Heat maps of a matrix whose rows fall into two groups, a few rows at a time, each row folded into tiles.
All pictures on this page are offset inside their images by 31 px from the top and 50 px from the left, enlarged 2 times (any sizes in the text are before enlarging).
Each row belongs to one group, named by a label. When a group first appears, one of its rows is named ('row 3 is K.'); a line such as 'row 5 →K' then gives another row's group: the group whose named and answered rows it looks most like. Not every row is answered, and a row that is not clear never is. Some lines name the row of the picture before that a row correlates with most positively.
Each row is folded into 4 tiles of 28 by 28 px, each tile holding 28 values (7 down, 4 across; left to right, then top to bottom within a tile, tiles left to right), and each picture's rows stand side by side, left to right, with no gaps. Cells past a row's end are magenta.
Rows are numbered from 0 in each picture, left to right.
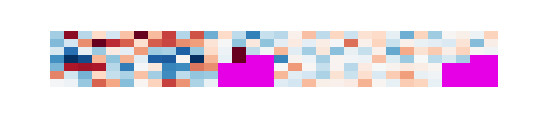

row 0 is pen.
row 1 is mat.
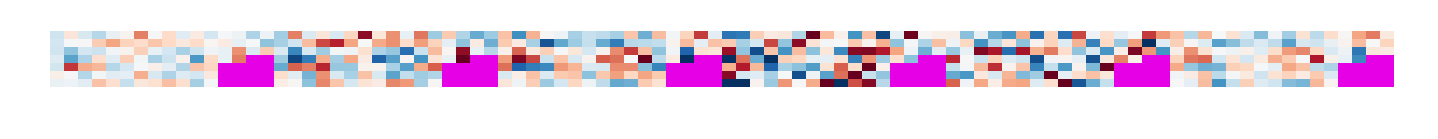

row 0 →pen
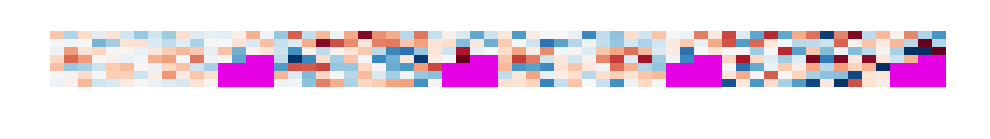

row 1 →pen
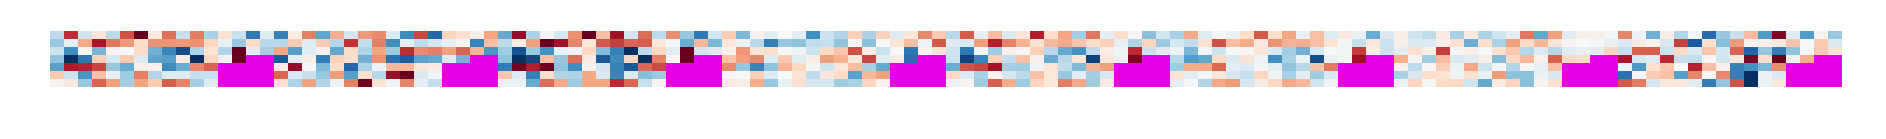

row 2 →pen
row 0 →pen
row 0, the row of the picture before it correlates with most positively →1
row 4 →pen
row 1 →mat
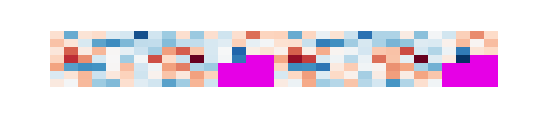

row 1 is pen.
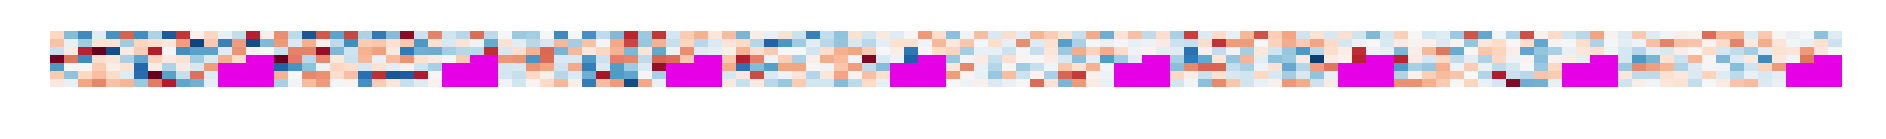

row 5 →pen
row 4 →mat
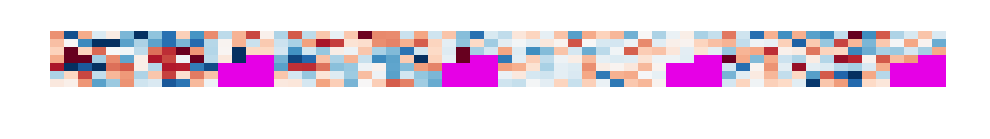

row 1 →pen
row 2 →mat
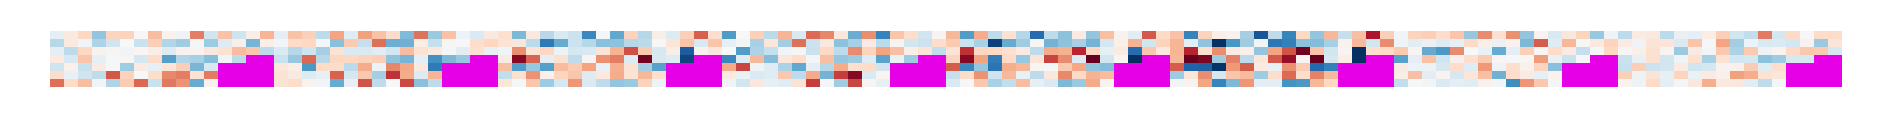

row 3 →mat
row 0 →mat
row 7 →mat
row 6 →mat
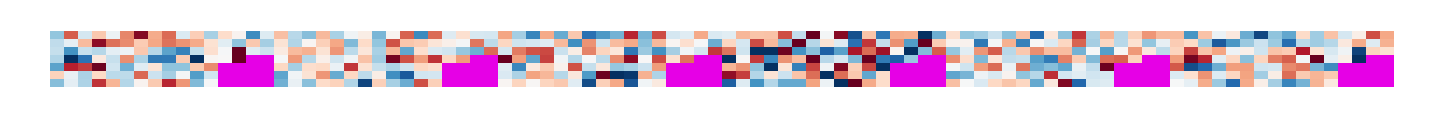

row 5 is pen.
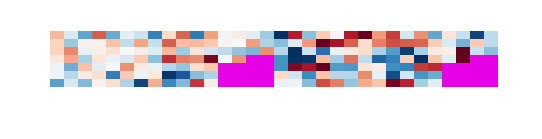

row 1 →pen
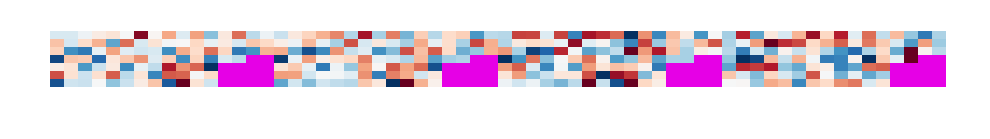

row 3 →pen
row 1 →mat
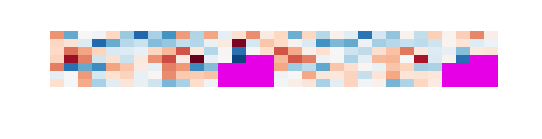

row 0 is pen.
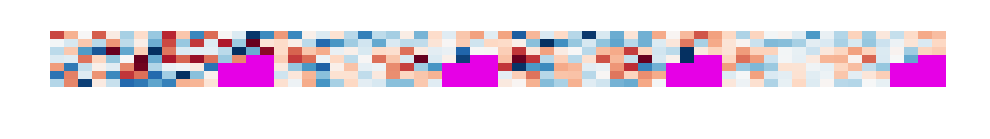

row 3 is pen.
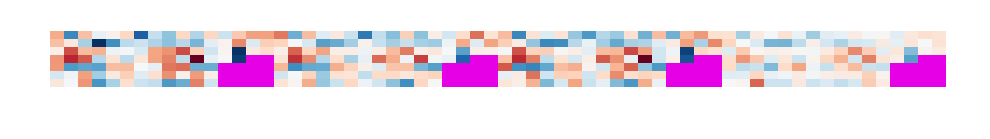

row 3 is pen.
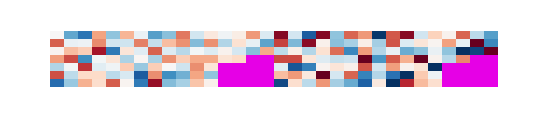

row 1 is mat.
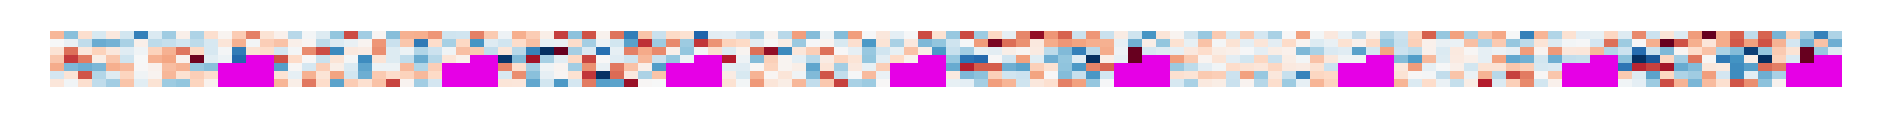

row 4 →pen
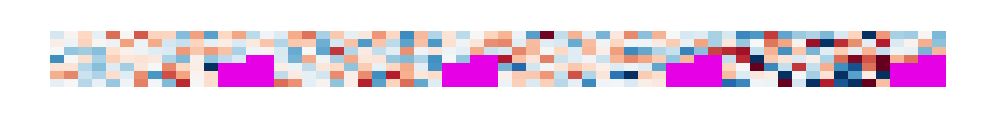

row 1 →mat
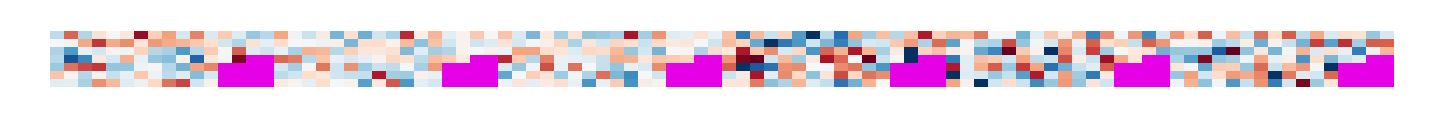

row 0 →pen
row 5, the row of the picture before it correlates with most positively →1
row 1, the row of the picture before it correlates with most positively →2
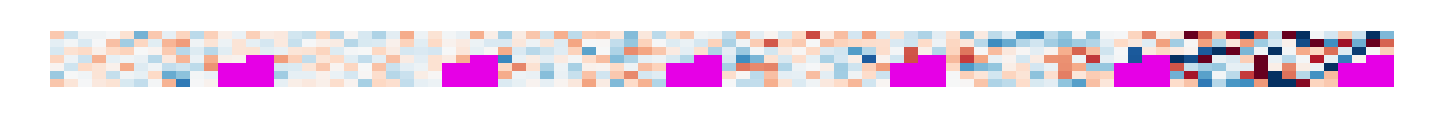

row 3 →pen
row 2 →mat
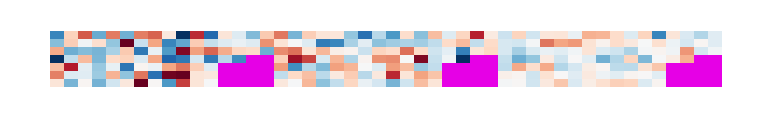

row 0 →mat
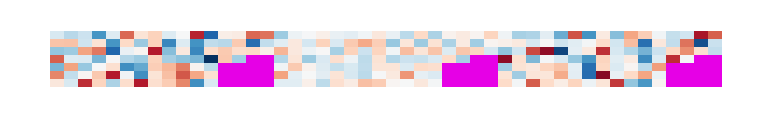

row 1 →mat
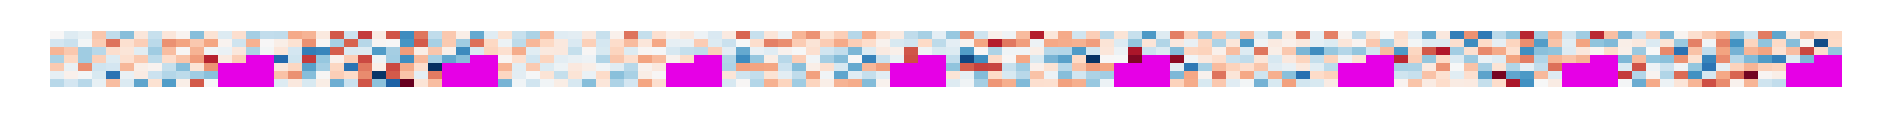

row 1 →mat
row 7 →mat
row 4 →pen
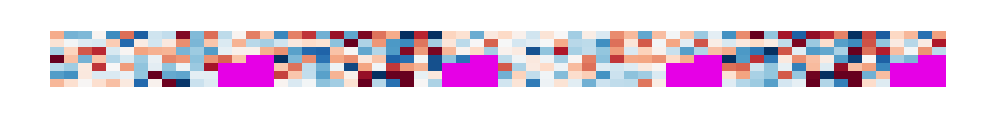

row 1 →mat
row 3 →mat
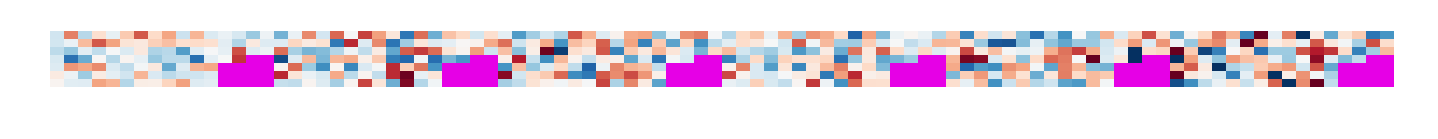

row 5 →mat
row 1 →mat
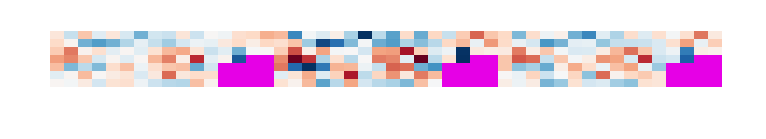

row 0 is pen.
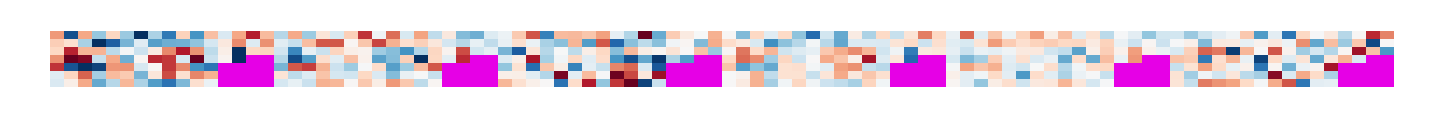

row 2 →mat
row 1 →pen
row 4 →pen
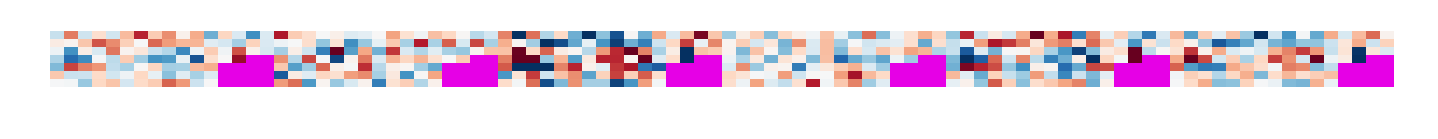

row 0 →pen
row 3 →mat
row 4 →pen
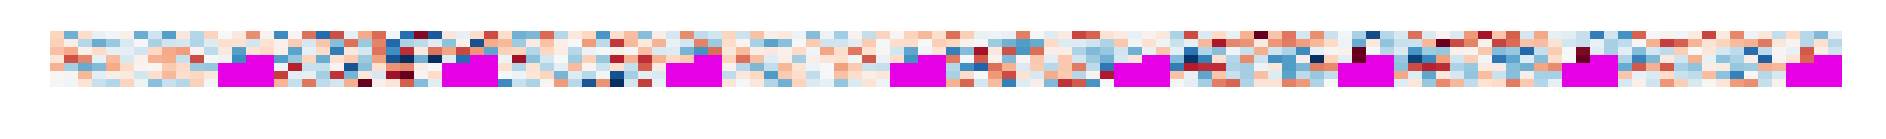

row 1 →mat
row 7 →pen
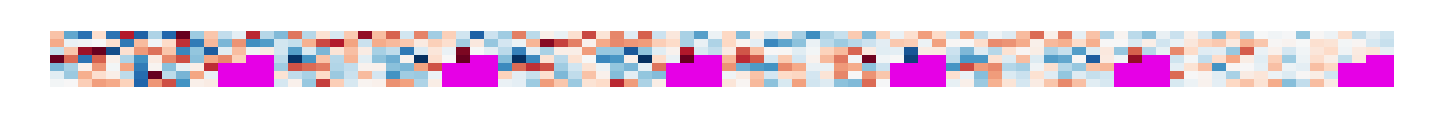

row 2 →pen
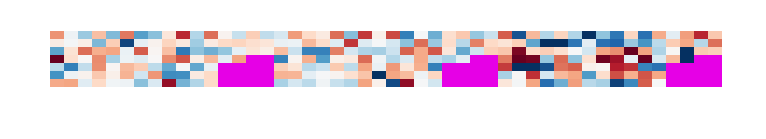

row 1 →mat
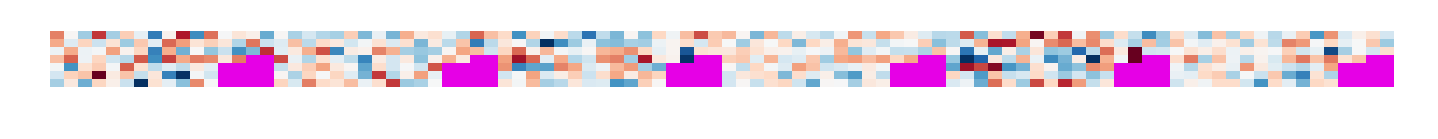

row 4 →pen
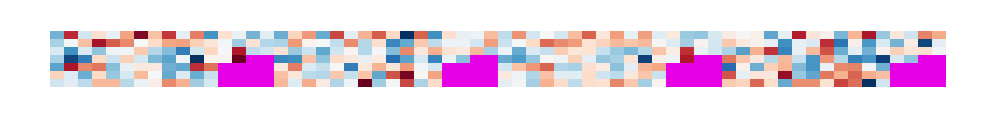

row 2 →pen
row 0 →pen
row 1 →mat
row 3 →mat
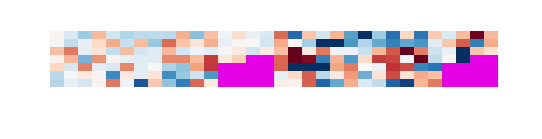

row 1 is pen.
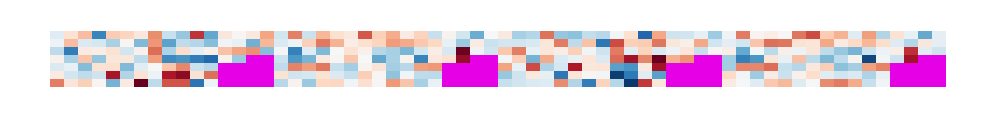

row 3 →pen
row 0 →mat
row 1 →pen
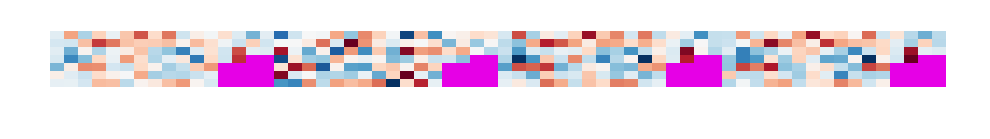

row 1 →mat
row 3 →pen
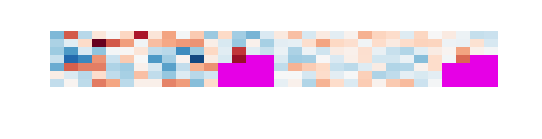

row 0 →pen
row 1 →pen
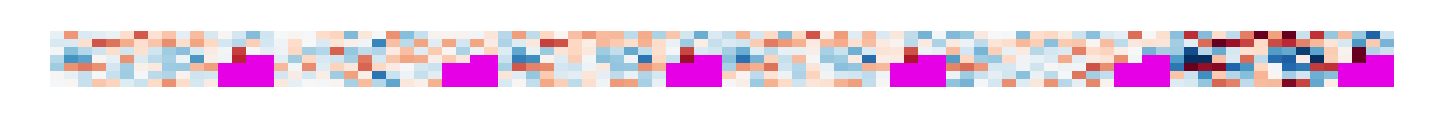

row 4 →mat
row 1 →mat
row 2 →pen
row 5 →pen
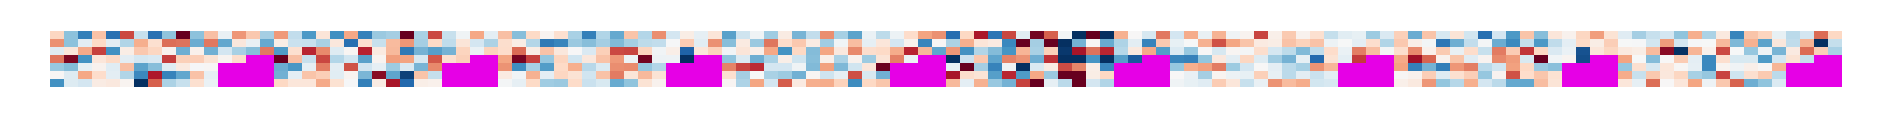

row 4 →mat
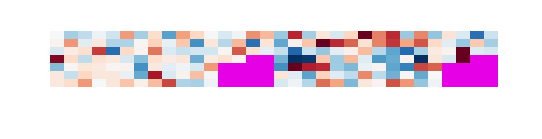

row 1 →pen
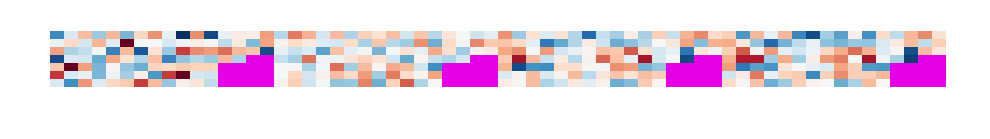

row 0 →mat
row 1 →mat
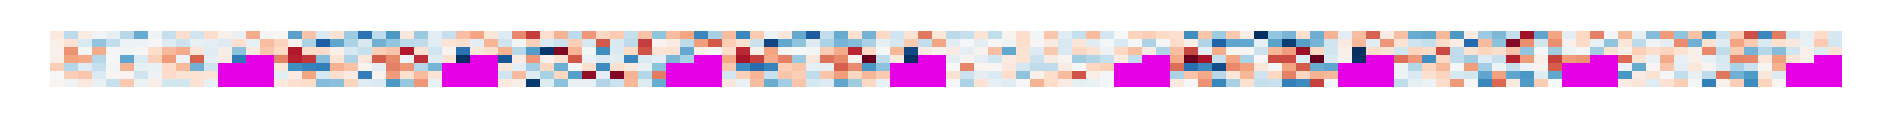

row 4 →mat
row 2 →mat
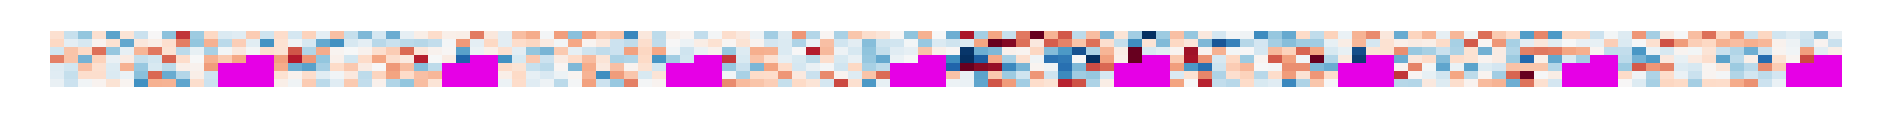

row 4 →pen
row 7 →pen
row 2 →mat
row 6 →mat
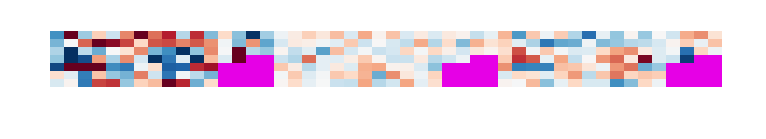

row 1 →mat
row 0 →pen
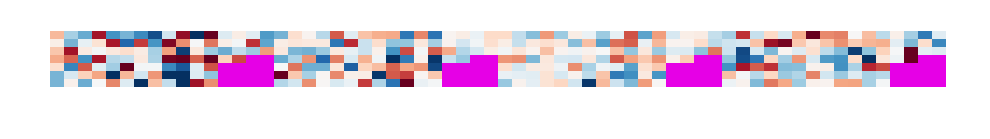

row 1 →mat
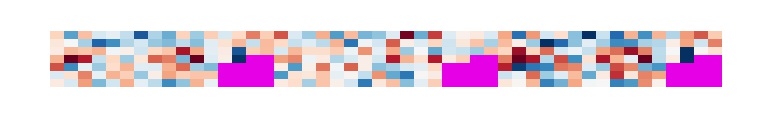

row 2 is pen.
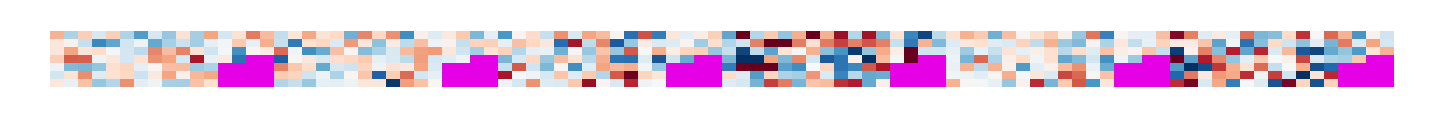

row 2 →mat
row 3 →pen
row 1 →mat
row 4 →mat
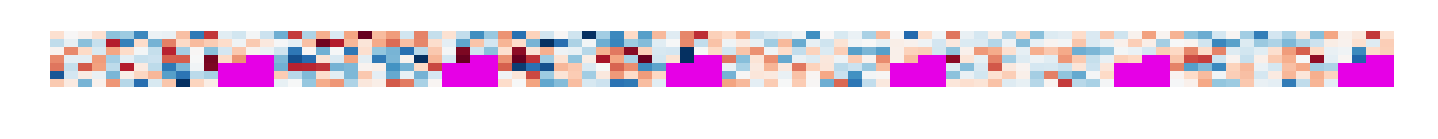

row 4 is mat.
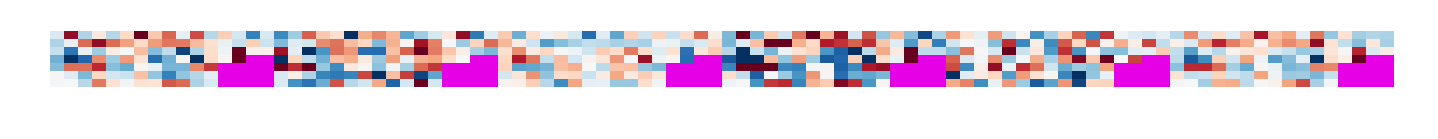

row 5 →pen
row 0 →pen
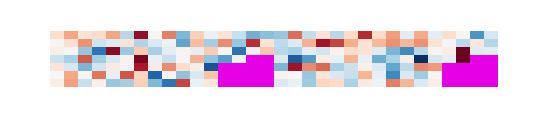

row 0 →mat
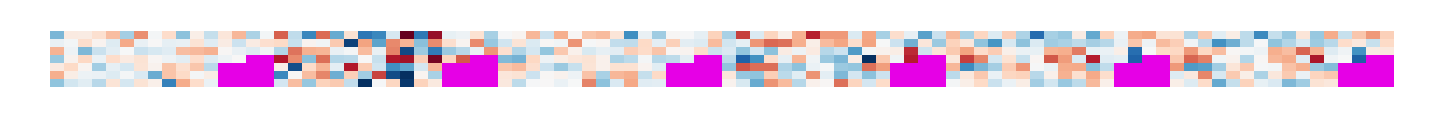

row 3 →pen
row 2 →mat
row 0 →mat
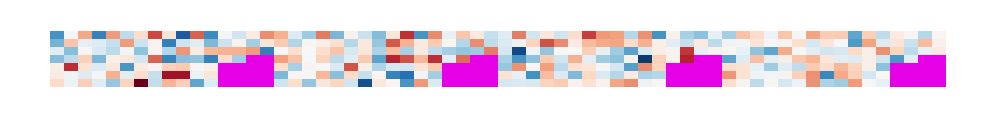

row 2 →pen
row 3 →mat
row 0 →mat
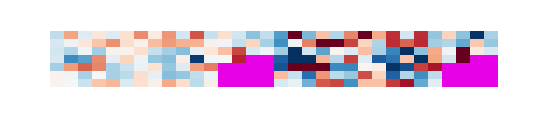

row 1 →pen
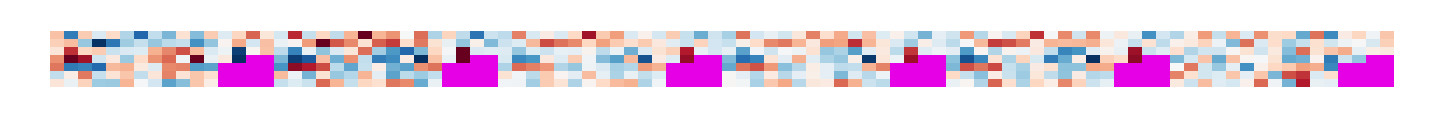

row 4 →pen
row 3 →pen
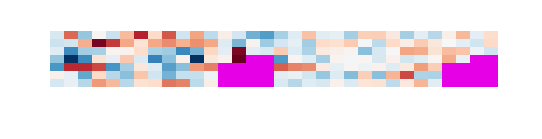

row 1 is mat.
